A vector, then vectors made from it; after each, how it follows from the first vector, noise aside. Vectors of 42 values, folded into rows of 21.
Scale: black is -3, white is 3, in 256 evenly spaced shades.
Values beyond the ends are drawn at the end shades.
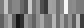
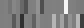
partly zeroed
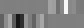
partly zeroed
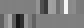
partly zeroed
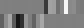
partly zeroed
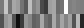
copied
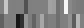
partly zeroed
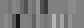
partly zeroed
